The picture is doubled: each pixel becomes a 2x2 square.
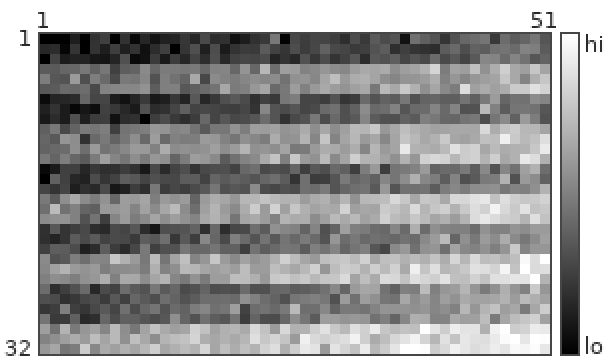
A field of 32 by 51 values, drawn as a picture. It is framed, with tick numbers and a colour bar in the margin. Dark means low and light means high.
Stripes running across repeat 5 times from top to bottom. Values rise toward the bottom right. The bottom right is the ninth with the highest average. On average the colour sits 50% of the way up the scale. The ninth with the lowest average is the top left.
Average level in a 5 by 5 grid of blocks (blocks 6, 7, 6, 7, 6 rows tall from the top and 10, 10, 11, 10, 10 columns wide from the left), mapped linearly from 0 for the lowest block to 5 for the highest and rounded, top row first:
01123
11233
12234
12334
23345
